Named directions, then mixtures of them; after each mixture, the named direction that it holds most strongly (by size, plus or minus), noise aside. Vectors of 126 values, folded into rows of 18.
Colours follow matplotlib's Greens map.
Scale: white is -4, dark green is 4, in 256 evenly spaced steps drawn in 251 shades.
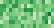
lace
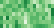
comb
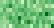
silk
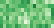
comb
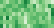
comb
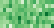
silk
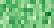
lace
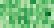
silk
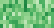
comb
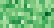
silk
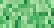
comb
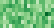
silk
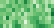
comb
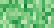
lace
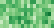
silk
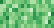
lace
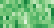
comb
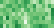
comb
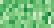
lace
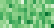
silk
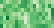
comb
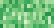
lace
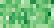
comb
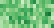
silk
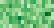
silk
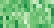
comb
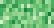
lace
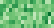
lace
